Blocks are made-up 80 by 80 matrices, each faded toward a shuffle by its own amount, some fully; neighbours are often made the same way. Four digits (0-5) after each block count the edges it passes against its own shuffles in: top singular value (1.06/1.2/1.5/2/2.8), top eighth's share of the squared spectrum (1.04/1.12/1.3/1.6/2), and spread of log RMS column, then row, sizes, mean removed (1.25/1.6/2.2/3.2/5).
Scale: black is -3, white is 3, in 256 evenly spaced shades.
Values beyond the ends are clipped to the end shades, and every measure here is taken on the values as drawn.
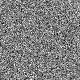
0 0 0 0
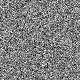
0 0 0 0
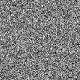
3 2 0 1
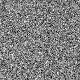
1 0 0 0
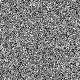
0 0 0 0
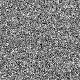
2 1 0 0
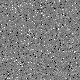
2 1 0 0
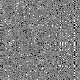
4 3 2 1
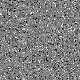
3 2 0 0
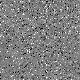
3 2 0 0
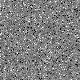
0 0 0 0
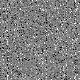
1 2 2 0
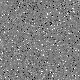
0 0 0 0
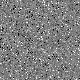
0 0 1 0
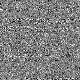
1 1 0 3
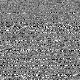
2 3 0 4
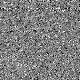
1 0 0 1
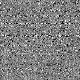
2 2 0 3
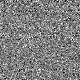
0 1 0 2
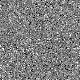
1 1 0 2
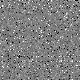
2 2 1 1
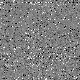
2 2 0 1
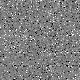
3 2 0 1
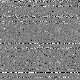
3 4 0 4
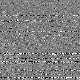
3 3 0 4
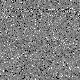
1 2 0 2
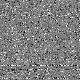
2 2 0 2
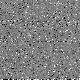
2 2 0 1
